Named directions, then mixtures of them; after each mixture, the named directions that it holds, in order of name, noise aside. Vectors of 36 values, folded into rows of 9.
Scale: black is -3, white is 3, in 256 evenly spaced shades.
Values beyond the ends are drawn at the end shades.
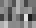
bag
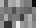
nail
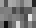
bag, nail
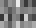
bag, nail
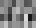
bag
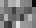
nail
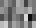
bag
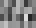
bag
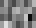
bag, nail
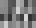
bag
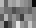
nail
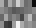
nail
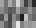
bag, nail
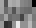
nail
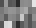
nail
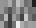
bag, nail
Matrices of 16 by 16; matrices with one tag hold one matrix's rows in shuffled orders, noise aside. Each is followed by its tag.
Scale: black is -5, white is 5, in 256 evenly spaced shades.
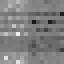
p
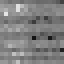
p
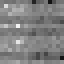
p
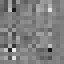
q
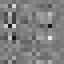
q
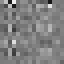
q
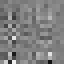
q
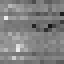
p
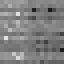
p
